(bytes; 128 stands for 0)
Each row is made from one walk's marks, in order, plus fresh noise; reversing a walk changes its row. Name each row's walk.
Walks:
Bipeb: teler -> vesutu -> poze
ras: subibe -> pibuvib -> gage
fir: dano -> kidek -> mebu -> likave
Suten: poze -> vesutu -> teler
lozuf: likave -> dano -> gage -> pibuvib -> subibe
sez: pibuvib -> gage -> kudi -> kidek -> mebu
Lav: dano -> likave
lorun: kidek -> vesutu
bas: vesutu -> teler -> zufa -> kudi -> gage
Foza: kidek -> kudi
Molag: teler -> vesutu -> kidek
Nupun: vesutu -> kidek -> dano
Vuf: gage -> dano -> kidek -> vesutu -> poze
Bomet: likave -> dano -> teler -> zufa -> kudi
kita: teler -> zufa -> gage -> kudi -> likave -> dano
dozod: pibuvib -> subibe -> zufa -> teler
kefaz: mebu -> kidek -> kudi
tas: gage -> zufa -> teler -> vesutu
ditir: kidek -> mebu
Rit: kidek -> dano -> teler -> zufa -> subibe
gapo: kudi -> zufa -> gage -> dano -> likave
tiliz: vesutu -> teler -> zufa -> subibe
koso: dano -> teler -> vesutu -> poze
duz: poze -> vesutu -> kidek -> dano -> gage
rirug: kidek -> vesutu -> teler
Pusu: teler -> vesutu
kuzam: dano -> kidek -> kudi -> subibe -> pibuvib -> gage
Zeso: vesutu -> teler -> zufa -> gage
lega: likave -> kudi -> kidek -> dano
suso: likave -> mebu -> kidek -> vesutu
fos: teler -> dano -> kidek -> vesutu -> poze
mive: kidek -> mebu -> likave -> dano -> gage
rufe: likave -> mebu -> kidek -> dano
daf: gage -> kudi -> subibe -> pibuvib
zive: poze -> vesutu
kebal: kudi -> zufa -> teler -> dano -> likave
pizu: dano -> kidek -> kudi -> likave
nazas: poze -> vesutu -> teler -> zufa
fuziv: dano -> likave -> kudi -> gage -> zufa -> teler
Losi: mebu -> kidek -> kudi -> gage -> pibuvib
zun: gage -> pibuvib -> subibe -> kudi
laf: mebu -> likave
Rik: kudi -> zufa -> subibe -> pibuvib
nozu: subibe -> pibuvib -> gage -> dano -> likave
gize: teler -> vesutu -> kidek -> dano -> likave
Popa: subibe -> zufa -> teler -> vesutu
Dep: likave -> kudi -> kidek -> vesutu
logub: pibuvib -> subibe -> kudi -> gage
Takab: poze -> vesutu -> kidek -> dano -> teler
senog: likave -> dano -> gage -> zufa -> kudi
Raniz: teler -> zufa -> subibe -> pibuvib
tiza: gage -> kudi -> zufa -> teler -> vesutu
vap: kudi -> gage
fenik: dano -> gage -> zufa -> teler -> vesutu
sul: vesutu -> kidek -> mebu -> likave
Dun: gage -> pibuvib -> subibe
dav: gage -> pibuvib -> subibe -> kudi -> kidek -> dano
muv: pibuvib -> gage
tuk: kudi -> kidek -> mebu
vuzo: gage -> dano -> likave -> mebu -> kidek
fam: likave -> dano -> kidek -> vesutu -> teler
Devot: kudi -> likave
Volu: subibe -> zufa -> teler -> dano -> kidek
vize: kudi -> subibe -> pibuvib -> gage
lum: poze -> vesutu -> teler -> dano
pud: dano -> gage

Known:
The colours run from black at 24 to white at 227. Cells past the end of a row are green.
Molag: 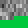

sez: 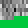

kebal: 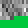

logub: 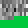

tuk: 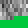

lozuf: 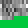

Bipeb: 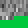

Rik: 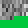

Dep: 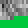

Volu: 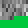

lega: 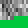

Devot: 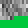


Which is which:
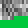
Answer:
senog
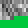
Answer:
Bomet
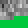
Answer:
sul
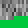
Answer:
tas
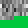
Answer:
vize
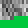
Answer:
gapo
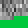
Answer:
Vuf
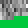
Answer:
Losi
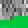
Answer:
vap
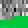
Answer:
dav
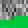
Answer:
fenik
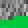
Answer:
Popa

